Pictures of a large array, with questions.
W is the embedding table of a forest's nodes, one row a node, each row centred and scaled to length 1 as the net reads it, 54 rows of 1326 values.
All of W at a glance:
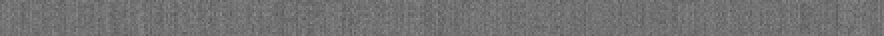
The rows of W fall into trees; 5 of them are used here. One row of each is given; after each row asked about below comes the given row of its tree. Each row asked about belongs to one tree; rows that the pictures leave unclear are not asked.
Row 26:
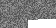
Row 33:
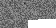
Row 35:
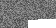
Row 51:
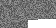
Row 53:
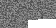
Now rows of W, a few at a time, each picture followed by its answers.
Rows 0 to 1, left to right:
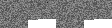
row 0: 53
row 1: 53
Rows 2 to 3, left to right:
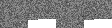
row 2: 51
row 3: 53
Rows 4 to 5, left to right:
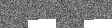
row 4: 35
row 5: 51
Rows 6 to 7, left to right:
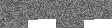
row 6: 33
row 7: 35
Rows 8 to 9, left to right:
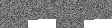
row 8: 26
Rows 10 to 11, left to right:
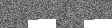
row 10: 35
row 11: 33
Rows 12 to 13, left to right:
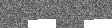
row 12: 26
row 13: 33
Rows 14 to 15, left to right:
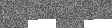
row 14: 35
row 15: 26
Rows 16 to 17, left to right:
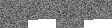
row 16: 53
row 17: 51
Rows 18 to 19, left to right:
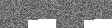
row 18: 35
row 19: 35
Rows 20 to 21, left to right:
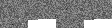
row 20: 51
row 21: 35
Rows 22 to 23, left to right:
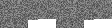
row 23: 35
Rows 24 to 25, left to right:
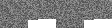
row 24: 33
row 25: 35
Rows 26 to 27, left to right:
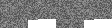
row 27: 33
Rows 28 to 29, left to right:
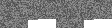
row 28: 33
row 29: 51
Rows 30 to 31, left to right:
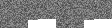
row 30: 35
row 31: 33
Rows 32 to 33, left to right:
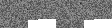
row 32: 53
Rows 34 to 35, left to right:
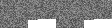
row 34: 35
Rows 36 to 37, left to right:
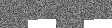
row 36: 26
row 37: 51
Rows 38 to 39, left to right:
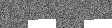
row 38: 51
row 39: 26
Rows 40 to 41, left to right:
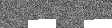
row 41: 33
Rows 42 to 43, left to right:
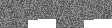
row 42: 51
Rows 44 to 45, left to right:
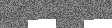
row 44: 26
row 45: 26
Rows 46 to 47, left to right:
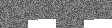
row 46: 51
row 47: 53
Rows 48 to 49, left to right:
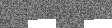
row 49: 51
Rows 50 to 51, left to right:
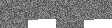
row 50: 51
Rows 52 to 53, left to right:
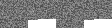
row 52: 35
